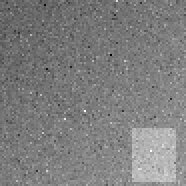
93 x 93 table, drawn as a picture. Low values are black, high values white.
Ninth with the highest average: bottom right. Stripes: none. Slope: up to the bottom right. Odd patch: higher, in the bottom right. Average level on the scale: 50%. Mirror symmetry: none.
